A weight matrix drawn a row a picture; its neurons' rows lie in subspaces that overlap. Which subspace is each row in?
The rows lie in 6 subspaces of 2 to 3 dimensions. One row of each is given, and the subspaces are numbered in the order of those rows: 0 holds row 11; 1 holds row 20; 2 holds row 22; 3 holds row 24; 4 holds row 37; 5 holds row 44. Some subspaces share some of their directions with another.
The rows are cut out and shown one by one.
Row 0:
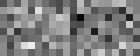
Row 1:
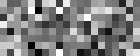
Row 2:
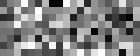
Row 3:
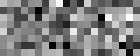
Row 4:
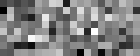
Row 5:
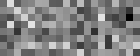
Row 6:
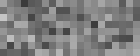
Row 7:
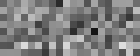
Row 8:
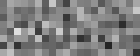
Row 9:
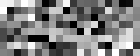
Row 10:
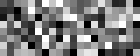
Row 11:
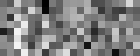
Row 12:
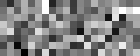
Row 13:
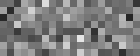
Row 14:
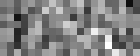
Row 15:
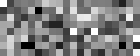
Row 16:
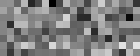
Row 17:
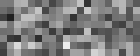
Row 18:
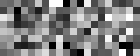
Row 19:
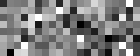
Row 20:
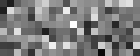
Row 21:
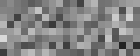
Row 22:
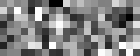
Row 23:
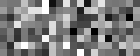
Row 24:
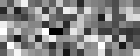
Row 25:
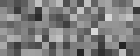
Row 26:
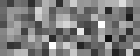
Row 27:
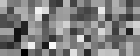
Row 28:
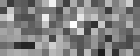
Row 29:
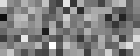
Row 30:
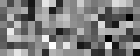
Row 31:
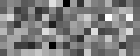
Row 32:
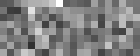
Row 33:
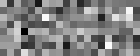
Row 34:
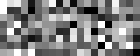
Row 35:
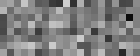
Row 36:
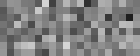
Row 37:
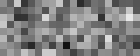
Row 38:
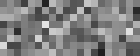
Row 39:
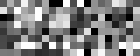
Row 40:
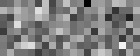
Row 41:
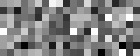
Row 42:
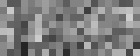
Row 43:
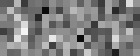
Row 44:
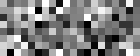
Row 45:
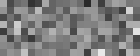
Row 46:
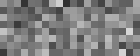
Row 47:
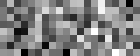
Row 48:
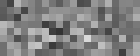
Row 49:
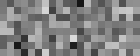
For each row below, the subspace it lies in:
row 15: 5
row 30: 1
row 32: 2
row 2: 3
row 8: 2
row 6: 2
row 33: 4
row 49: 0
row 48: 3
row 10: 2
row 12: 0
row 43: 0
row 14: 0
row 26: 1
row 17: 3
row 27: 0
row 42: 0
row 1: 5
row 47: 0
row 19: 5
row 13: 2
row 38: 3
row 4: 1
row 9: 1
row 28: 1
